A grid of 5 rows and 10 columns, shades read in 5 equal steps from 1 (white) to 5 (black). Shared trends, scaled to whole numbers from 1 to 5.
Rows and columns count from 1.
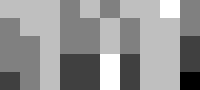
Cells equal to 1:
3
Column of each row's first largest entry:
4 1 10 4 10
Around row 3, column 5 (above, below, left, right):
3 4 3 2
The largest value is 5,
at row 5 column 10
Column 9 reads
1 2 2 2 2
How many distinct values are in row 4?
4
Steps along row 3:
same down up same down up down same up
